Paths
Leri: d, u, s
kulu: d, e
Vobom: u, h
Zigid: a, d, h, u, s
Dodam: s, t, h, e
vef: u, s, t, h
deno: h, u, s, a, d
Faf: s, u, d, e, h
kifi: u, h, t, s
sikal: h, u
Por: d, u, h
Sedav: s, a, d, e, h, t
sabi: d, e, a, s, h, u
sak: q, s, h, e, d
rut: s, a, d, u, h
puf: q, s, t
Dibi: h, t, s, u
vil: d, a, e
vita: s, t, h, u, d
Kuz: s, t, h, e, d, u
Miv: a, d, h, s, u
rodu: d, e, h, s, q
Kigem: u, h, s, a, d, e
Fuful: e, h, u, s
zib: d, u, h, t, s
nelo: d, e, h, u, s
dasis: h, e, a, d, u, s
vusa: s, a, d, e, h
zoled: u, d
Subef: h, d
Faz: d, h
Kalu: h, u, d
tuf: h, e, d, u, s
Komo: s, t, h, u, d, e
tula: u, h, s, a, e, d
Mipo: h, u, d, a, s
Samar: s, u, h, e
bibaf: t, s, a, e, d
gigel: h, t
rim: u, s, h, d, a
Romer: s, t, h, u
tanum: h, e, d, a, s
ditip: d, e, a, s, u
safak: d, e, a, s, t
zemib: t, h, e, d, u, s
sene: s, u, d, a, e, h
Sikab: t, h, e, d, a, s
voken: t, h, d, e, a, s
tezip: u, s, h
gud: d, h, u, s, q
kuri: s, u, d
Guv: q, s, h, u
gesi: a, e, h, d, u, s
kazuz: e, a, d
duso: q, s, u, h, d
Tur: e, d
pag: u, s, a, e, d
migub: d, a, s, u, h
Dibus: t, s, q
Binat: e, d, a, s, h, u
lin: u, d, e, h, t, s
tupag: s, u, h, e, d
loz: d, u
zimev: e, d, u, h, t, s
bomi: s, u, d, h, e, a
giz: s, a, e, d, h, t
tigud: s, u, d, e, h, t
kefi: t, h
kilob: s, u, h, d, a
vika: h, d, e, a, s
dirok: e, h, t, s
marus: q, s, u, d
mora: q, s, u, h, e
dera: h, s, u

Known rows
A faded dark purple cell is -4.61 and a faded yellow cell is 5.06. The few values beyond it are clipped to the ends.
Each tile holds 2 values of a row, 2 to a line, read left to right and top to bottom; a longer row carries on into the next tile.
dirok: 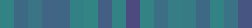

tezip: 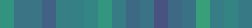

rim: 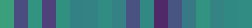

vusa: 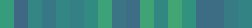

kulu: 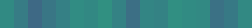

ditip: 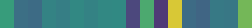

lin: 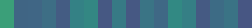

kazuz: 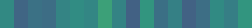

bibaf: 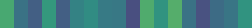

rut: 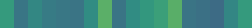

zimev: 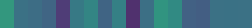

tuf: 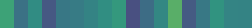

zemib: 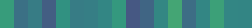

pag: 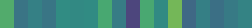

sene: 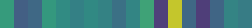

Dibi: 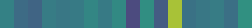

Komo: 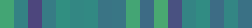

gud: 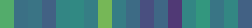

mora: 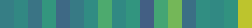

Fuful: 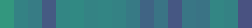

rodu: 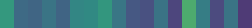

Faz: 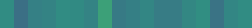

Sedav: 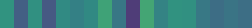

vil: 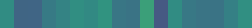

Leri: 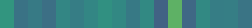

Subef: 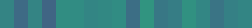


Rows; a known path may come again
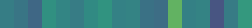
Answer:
dera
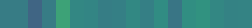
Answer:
kefi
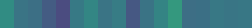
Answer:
zib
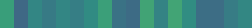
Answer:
vusa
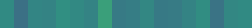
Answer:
Faz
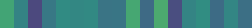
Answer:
Komo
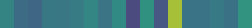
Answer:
Dibi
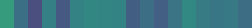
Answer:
Dibus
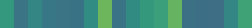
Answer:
rut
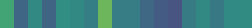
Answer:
Zigid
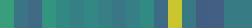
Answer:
Faf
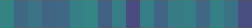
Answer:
dirok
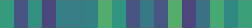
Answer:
dasis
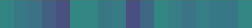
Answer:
kifi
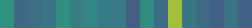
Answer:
tigud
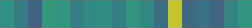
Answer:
kuri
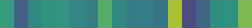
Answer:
bomi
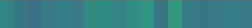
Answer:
loz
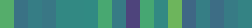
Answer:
pag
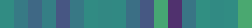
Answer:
sak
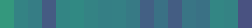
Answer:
Fuful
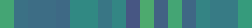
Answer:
safak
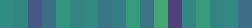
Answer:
Romer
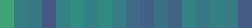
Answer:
nelo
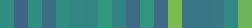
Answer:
kilob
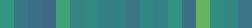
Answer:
vef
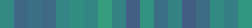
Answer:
kazuz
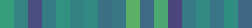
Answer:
vita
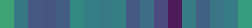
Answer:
sabi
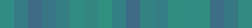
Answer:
kulu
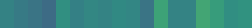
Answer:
Dodam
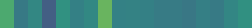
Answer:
deno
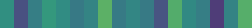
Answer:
Miv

